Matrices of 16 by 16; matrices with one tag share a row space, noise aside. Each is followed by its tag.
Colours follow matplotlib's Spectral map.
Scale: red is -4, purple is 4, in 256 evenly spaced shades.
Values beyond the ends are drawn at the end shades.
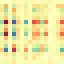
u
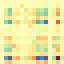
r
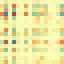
u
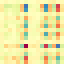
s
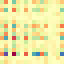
u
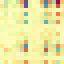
s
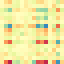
r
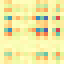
r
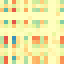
u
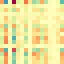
u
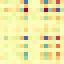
s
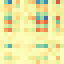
r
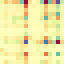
s
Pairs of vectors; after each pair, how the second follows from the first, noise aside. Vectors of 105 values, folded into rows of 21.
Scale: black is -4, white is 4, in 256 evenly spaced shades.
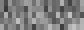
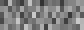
shuffled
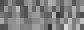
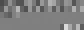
partly zeroed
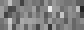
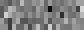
negated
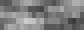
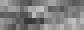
negated
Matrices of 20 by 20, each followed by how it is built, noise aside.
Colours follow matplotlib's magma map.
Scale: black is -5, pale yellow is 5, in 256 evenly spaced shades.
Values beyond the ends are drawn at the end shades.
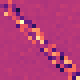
banded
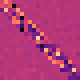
banded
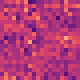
low rank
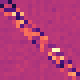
banded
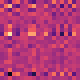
low rank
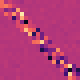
banded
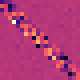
banded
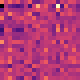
low rank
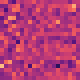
low rank
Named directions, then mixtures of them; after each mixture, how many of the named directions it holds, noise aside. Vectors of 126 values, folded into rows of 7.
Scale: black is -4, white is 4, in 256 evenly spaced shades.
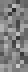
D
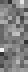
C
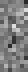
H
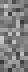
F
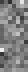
one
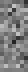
two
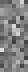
two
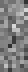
one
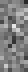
one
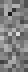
two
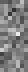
three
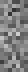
two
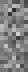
three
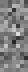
three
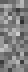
two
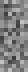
one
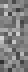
one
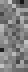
two
